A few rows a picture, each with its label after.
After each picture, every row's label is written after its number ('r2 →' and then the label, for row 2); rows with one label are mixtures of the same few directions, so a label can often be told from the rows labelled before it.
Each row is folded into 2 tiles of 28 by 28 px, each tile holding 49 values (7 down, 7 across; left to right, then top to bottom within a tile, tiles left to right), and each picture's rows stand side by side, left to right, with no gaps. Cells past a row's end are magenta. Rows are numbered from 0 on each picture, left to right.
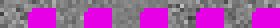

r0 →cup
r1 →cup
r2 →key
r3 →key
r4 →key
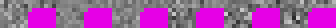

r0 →key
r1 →cup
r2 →cup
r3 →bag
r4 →cup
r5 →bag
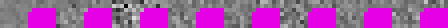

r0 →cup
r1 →key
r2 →key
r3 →bag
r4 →cup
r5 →cup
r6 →bag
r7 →cup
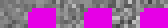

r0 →cup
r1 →key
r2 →cup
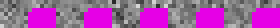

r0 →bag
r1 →cup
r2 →key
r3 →key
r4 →cup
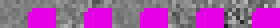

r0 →cup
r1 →cup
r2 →key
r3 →key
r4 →bag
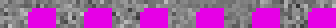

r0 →bag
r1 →bag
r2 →cup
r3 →bag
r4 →cup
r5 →key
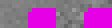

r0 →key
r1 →cup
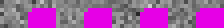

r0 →cup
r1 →bag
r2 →bag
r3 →cup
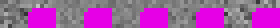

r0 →bag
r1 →bag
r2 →cup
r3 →cup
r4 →cup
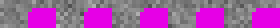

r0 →cup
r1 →bag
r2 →bag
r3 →key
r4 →key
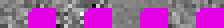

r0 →bag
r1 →bag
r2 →key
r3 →key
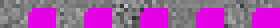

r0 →cup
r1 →bag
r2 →key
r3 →bag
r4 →key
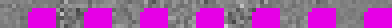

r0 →key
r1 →bag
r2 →cup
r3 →cup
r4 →key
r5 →cup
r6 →cup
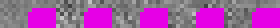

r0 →bag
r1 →bag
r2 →bag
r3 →bag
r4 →bag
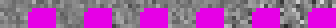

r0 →cup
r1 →key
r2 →key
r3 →bag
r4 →bag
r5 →cup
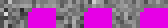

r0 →bag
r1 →cup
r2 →bag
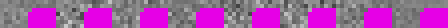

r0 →bag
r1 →cup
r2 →cup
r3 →cup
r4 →bag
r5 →key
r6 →key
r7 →bag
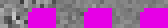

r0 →bag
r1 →bag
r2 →cup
